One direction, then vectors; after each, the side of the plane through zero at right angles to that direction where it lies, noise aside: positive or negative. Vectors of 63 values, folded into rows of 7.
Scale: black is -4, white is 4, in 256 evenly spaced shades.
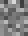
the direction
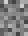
negative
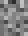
negative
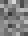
positive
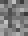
positive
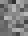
negative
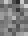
negative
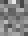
positive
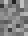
negative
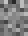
negative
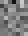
negative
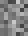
negative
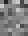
positive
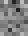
negative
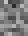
negative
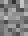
negative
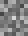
positive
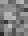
negative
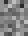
positive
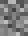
positive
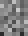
positive
